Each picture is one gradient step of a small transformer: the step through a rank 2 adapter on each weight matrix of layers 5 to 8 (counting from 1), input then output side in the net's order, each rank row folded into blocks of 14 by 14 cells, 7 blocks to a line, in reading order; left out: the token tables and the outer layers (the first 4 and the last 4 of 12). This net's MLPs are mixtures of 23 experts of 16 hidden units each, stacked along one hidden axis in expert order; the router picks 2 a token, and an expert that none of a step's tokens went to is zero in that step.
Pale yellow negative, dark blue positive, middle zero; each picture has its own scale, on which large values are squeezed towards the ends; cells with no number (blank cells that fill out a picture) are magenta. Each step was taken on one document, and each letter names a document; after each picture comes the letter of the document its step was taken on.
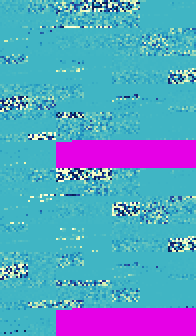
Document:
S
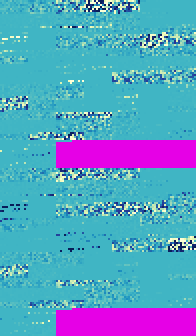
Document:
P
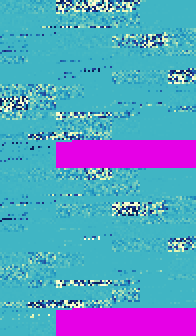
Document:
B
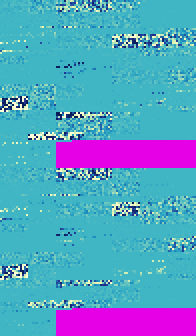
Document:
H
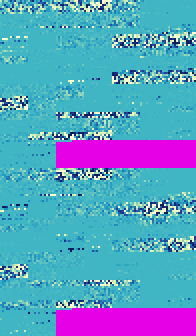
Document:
P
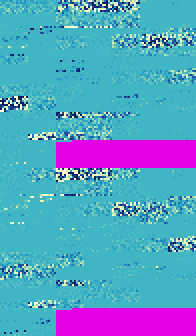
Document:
S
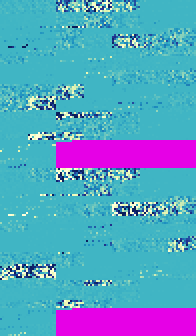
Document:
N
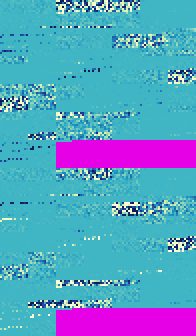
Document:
B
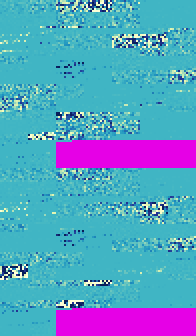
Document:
H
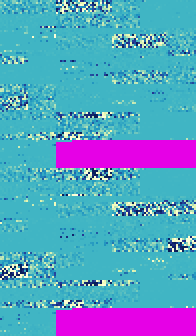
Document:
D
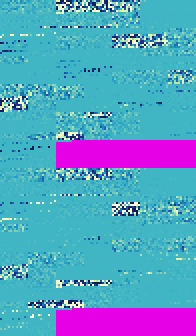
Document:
B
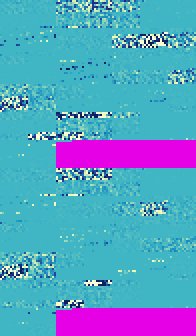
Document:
D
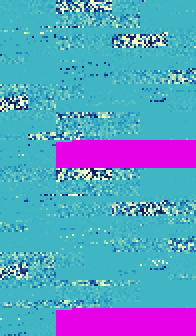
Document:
D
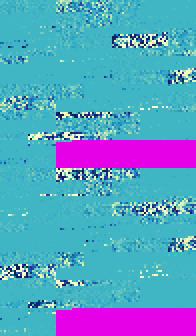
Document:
N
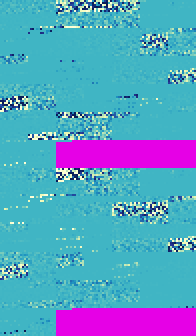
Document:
S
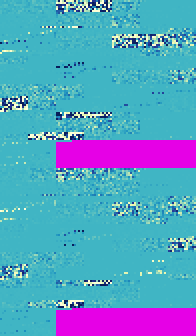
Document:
H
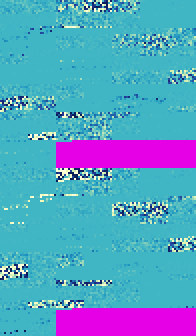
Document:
S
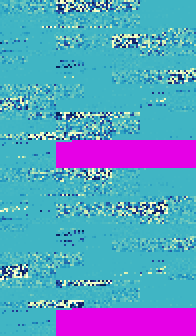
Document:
H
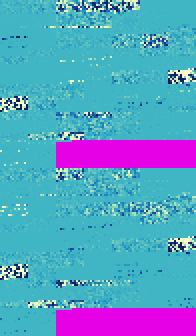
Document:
P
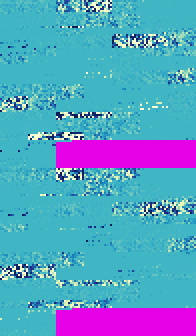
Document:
N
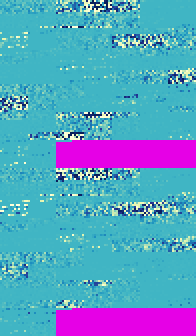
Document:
P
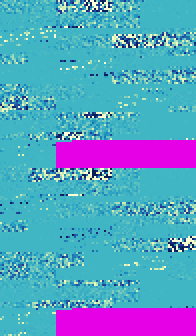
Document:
D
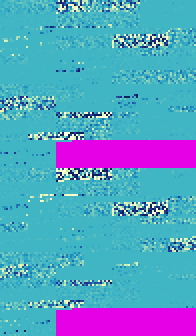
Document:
S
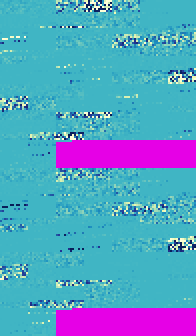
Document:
P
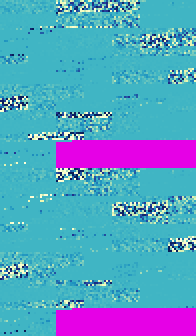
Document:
S
